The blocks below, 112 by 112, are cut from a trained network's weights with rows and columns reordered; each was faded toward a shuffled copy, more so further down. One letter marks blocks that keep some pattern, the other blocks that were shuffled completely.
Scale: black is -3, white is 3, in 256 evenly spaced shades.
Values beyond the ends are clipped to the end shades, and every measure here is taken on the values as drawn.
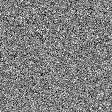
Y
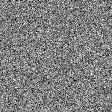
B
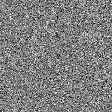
B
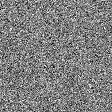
Y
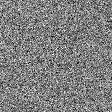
Y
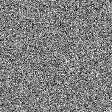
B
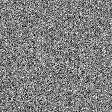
B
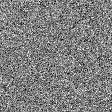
Y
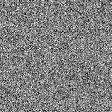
B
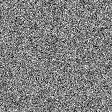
Y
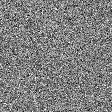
Y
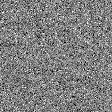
B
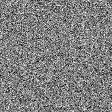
Y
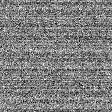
B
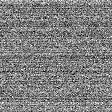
B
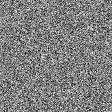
Y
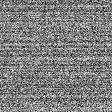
B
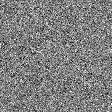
Y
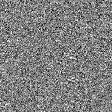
B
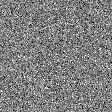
Y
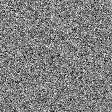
Y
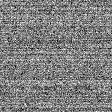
B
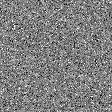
Y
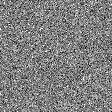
Y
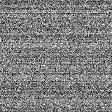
B
